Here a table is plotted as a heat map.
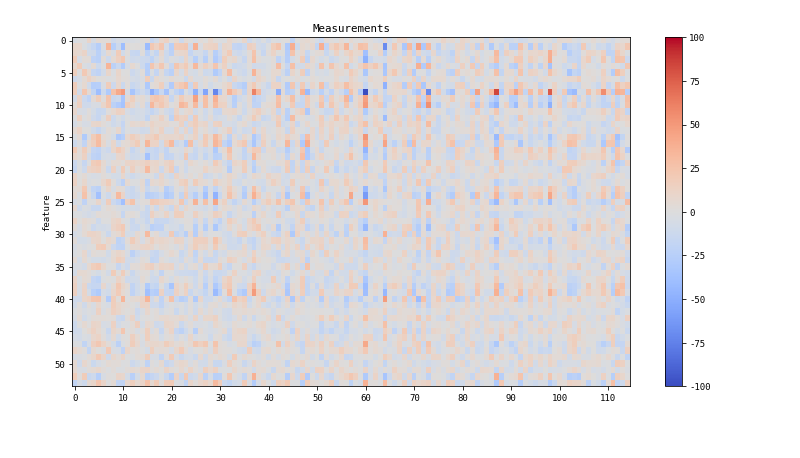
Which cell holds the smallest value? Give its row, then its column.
8, 60
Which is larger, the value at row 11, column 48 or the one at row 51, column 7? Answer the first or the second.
the second
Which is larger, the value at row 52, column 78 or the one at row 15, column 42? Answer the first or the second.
the second
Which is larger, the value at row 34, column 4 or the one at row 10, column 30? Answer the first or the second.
the second
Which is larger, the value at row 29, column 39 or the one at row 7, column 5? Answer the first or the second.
the first
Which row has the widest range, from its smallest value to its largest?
8
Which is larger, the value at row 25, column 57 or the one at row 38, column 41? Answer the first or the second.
the second
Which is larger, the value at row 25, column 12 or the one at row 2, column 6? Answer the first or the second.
the first
